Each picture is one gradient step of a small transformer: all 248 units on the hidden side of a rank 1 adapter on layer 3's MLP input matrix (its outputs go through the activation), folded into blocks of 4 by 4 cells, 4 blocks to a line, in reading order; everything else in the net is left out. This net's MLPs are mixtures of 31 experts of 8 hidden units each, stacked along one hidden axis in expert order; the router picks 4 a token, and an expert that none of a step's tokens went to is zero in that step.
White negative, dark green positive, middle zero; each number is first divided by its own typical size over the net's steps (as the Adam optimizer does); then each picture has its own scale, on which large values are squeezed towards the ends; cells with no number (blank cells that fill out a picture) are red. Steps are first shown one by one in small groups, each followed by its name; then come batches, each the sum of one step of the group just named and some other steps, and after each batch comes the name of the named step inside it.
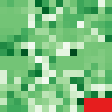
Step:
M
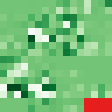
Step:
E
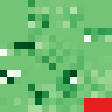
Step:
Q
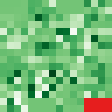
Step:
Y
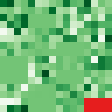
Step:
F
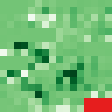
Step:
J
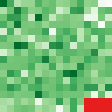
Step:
J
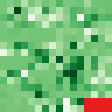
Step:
J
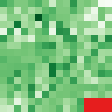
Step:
Y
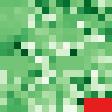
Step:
M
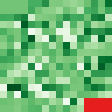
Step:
E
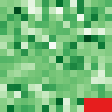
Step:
E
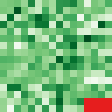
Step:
E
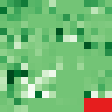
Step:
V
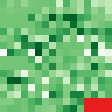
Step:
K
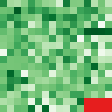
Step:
K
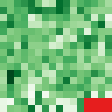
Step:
V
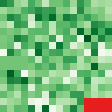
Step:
K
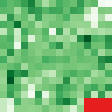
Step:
V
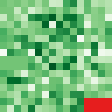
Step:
K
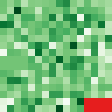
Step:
K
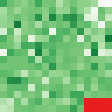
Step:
K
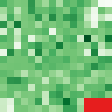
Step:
K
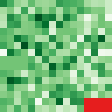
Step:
K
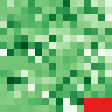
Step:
K
